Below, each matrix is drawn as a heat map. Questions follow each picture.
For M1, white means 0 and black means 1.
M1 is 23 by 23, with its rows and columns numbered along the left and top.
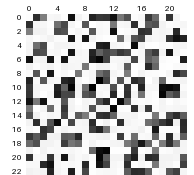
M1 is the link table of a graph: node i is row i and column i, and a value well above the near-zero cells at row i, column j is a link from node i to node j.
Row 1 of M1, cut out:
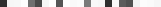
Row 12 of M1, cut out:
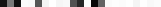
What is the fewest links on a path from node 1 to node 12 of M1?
1
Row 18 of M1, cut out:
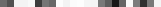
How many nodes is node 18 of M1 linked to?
12
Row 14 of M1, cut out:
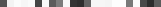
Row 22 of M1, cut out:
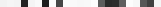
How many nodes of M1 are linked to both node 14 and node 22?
3
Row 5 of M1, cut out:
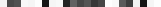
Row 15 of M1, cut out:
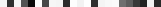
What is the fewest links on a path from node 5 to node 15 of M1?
2
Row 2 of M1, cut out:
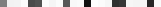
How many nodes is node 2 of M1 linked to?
8
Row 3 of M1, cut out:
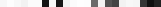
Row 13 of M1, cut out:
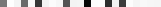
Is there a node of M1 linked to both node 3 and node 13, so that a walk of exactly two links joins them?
yes
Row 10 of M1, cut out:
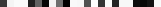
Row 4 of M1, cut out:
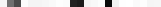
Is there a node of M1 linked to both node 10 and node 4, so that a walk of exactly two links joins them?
no
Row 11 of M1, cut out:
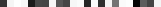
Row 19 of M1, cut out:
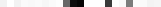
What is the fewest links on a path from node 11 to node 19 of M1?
1
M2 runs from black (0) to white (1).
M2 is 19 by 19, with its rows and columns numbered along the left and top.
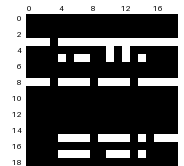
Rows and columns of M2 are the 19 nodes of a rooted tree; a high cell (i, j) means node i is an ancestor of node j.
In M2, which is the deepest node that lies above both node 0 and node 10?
8
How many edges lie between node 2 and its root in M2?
2
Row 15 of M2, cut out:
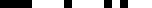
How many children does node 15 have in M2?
4
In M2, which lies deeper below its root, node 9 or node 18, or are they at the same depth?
the same depth
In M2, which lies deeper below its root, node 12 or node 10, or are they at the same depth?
the same depth
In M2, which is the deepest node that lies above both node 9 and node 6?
15
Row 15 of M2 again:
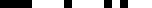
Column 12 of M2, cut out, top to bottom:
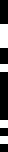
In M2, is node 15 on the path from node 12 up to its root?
yes
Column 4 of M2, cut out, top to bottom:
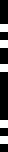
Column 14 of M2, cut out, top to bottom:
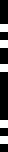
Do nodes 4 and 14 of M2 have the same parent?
yes
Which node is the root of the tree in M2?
3
